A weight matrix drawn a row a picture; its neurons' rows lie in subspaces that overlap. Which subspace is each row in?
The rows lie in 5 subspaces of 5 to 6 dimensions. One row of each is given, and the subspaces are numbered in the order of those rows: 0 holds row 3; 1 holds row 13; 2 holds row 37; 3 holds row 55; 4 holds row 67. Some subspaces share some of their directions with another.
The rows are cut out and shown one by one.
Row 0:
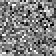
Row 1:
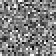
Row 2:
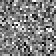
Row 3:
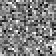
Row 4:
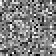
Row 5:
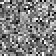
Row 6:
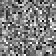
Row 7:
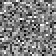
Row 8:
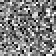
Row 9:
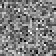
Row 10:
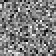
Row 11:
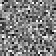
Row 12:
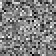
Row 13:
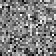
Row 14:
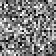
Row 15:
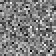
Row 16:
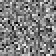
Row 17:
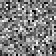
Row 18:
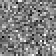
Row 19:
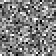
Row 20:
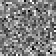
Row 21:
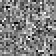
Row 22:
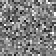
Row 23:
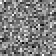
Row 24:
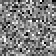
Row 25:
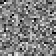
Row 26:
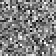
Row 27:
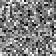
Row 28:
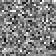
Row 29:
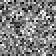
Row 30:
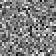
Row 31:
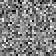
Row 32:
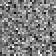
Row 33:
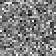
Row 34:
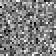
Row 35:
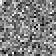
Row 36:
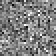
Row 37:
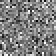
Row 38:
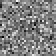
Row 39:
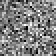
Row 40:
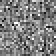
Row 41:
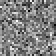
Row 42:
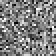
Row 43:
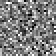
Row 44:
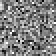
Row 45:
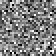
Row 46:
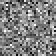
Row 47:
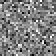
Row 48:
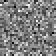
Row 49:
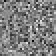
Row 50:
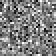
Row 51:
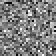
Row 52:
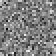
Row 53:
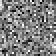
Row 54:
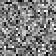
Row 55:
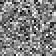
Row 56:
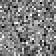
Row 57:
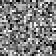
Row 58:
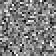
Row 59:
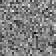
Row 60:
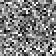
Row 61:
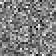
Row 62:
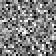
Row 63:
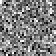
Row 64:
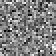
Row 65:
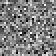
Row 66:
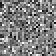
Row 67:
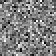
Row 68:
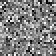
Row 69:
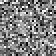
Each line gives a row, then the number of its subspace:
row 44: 4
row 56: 1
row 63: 3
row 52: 3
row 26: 2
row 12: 3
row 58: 4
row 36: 2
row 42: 1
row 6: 4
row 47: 4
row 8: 1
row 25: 3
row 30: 1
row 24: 4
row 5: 2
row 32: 0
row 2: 1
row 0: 1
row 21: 1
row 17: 2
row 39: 2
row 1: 4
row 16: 1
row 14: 2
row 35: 3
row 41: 0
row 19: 1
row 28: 4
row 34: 0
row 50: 3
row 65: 2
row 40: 1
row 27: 1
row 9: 2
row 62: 2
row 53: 4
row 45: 4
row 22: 3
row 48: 0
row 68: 3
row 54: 2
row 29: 1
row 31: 4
